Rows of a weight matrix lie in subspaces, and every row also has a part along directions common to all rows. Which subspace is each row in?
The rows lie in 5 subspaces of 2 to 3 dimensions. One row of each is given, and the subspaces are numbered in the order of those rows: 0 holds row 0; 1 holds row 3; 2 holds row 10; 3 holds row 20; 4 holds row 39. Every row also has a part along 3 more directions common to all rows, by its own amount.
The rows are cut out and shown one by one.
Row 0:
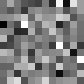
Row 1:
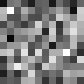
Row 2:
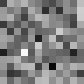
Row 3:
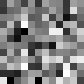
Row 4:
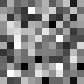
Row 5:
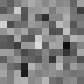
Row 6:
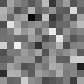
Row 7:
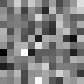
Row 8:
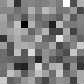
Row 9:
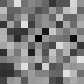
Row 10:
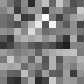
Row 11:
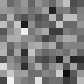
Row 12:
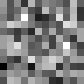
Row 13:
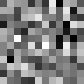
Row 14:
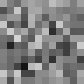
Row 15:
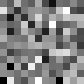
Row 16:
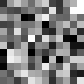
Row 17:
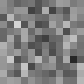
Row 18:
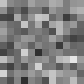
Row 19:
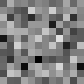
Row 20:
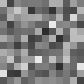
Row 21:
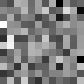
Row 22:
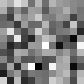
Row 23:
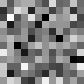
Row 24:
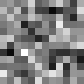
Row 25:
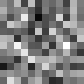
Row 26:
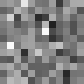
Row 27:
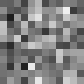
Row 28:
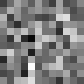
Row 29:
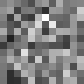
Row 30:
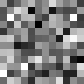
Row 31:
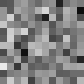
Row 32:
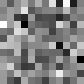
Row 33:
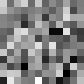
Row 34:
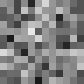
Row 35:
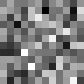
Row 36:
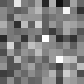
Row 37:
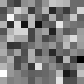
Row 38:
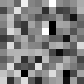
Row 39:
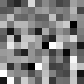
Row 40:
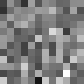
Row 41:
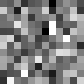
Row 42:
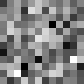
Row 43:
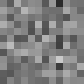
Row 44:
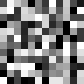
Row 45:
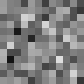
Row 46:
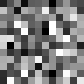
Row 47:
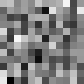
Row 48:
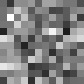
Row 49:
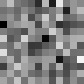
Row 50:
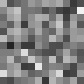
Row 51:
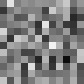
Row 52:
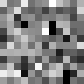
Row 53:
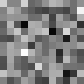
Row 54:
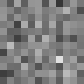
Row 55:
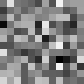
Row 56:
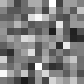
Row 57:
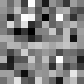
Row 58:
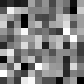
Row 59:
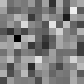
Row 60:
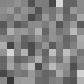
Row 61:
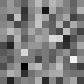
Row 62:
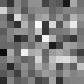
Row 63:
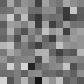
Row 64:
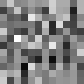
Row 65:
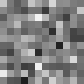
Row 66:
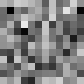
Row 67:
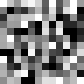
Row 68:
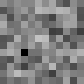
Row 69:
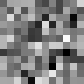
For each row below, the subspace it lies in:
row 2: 2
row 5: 4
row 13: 4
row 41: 1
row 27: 1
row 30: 3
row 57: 2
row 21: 0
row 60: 4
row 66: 4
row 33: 1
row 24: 2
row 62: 0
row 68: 2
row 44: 4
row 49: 0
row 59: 4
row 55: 0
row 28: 4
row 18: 4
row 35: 2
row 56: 4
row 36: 0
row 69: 2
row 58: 4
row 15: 1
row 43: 0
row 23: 3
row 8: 3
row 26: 1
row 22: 4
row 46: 1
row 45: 2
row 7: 2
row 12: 2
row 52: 1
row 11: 1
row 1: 4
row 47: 0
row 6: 3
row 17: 3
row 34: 2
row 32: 0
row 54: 0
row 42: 3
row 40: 1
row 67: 4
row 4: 3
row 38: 1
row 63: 1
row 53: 1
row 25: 2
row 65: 4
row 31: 0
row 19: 3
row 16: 2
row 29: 2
